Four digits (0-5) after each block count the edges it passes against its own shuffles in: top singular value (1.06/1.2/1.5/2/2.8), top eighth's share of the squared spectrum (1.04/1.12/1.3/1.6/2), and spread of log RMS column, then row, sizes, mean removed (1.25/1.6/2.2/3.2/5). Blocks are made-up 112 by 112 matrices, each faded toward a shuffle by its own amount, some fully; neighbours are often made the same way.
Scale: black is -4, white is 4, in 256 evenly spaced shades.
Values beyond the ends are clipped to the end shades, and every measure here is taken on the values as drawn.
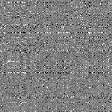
5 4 2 3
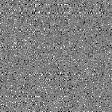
4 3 2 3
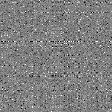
4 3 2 3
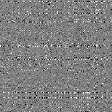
5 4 2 3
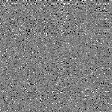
4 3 2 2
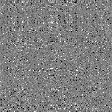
4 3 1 2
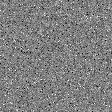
0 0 0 0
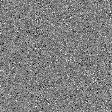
0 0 2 0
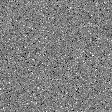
0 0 0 0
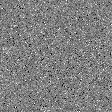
0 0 0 0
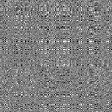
5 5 3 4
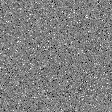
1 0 0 0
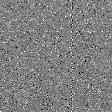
3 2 1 0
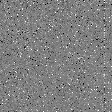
3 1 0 0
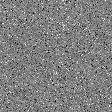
0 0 0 0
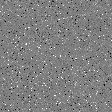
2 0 0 0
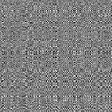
5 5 4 4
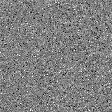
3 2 0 0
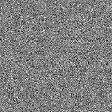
4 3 2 2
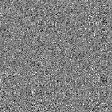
4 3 2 2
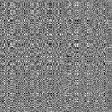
5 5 4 4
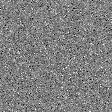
2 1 0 0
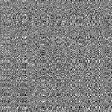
5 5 3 3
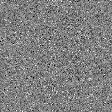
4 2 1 1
